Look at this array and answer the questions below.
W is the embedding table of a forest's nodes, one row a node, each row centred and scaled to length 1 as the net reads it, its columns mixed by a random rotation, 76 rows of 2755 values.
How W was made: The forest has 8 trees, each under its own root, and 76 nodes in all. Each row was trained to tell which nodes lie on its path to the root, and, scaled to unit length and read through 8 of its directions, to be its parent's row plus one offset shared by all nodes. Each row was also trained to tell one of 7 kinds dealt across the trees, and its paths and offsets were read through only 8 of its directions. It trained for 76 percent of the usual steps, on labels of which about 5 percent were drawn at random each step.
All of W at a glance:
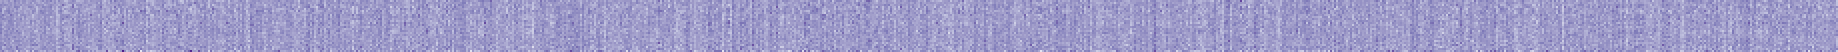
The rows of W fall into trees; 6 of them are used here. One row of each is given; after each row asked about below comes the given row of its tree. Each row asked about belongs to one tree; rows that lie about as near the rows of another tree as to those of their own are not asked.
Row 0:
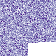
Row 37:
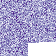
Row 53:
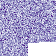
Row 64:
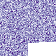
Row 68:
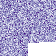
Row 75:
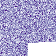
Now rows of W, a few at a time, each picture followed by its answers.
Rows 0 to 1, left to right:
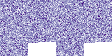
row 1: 68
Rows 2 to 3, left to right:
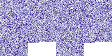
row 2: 53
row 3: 37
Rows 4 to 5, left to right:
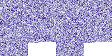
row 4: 0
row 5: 75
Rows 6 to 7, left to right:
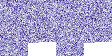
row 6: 68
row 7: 75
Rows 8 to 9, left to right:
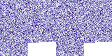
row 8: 37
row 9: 68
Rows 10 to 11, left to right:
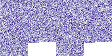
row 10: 68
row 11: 53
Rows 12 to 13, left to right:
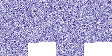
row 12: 37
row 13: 64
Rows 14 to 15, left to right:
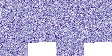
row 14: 64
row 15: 64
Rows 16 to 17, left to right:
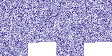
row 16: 0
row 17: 53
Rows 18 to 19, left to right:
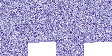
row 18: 53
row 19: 64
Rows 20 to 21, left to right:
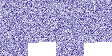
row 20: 68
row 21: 75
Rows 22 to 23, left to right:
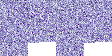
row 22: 37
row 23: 75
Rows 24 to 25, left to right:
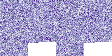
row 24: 64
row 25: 75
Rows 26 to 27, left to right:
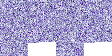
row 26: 37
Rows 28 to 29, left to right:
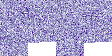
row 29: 75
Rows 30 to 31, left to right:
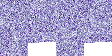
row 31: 64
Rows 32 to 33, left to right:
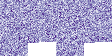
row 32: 53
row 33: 64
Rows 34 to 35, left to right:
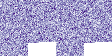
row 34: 37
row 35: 53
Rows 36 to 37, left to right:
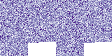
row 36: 64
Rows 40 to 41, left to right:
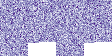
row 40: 37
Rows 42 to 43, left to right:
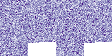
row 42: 75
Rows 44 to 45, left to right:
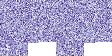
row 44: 37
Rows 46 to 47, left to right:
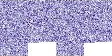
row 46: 37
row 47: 37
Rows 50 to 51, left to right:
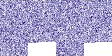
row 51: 0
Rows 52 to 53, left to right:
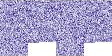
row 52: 37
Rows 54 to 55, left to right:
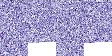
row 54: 68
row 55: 37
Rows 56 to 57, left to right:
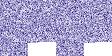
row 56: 75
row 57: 75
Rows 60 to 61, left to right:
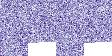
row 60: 68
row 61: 0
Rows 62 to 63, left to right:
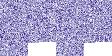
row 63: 75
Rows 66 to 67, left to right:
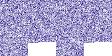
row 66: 0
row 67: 75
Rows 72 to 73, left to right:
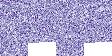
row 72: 68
